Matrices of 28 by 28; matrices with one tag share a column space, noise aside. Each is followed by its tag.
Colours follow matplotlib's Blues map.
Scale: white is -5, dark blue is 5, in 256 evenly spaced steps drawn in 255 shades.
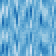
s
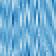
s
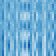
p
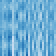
p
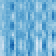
p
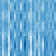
p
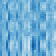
p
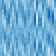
s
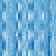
p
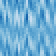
s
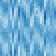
s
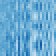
p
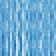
p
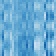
p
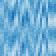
s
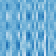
p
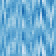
s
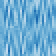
s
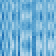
p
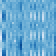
p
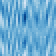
s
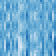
p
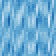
s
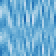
s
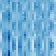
p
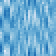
s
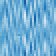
s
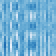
p
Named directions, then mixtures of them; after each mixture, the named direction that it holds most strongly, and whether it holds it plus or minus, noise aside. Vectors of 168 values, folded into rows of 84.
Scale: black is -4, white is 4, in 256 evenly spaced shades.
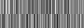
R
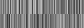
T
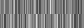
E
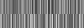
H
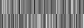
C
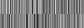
T, plus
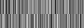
R, minus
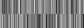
C, minus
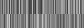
T, minus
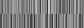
H, minus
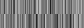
E, minus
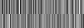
T, minus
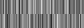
R, minus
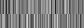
R, minus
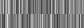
R, plus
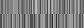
H, minus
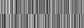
R, plus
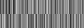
R, minus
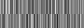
R, plus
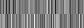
R, minus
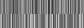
H, plus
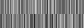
H, minus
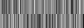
C, minus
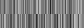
E, minus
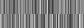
H, plus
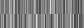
E, plus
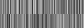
T, plus
